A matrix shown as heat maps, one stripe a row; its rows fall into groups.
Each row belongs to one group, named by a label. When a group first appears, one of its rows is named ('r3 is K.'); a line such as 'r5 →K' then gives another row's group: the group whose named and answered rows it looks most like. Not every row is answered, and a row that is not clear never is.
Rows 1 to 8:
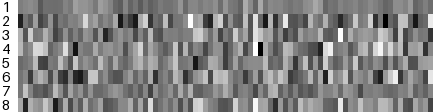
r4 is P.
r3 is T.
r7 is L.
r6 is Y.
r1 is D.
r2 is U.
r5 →U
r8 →T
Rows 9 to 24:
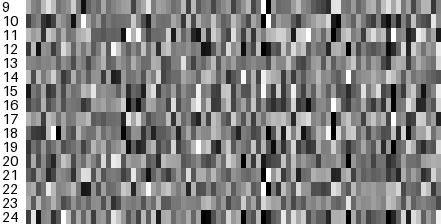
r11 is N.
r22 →P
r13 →Y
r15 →U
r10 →D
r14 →T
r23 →T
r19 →U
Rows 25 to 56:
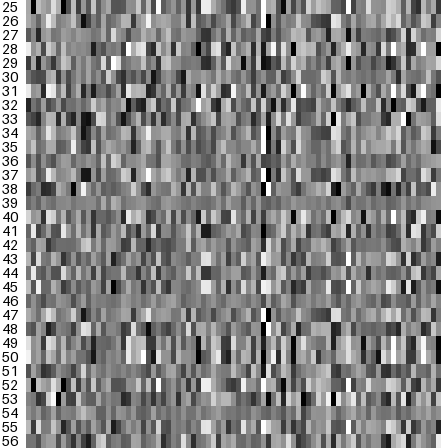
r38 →D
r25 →T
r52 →T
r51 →D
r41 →L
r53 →Y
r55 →T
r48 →D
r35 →P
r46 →D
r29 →L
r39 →L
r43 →T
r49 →N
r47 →P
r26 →P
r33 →Y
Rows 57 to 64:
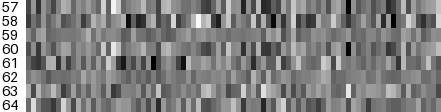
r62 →D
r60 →L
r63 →T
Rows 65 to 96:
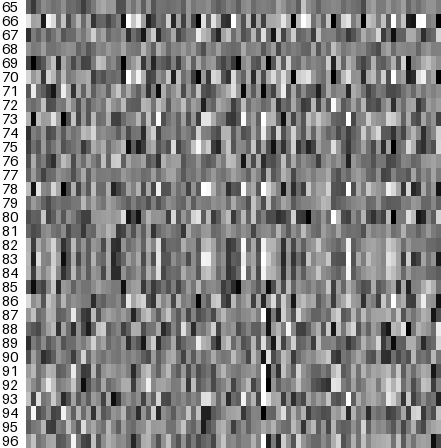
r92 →P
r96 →P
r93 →T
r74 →U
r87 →P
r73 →T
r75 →U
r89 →U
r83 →T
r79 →D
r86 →N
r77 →D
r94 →L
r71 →L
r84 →T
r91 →P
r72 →U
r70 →N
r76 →L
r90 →D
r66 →N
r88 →Y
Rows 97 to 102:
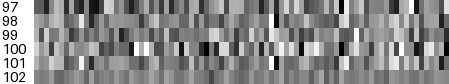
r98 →P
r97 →Y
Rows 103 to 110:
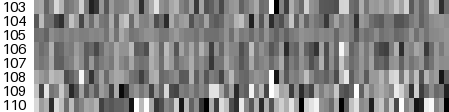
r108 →P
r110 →N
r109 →T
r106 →U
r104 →L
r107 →U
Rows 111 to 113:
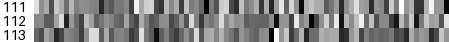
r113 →D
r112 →Y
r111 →N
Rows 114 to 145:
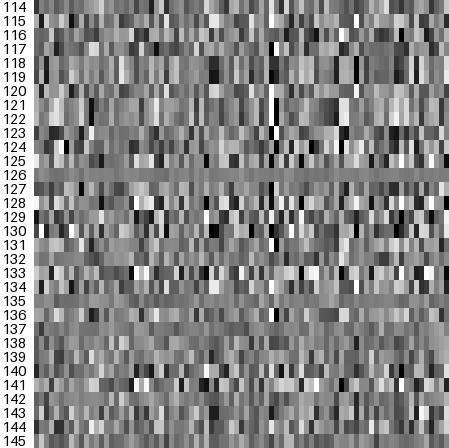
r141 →N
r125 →N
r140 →U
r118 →L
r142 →L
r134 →T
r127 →D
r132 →U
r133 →N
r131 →P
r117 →D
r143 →L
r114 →U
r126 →L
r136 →P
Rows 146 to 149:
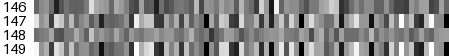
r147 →N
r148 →U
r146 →D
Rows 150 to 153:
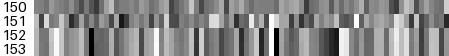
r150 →Y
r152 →P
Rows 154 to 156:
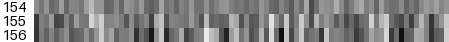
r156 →U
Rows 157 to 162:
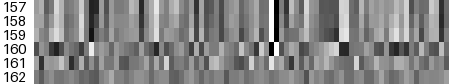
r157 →P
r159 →P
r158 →P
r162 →Y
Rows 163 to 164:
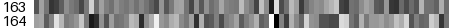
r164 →P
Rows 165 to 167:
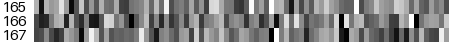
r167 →D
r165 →T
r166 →Y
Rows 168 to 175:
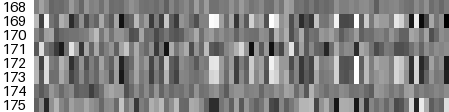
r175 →L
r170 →D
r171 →L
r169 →T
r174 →Y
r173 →T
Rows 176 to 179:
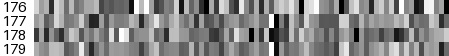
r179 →P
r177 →P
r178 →L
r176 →N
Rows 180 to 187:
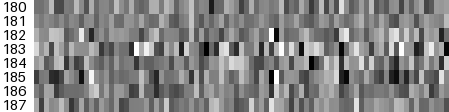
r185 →D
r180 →U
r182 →P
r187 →T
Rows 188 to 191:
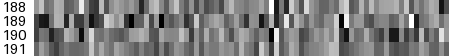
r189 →Y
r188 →P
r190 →D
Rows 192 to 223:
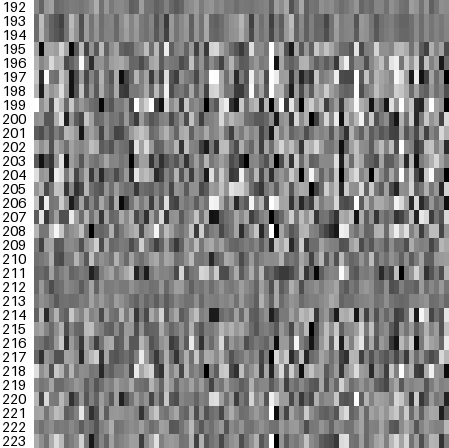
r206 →T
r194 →L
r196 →P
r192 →D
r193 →L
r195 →T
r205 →Y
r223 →P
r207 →L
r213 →D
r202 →N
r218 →N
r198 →T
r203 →Y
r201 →D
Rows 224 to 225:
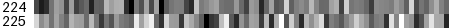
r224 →Y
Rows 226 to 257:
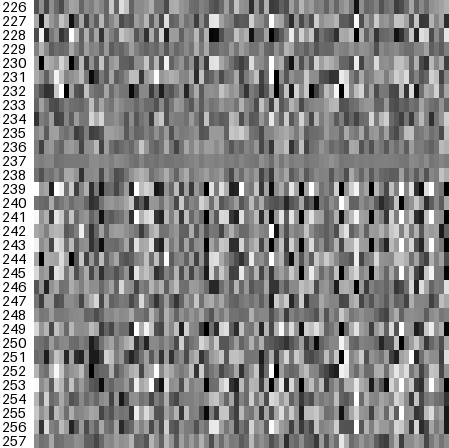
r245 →N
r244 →T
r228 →L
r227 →T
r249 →N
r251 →Y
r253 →N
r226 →L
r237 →D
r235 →Y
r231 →P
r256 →T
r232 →Y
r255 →N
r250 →U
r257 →U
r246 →L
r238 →D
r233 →D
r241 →N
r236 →D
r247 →D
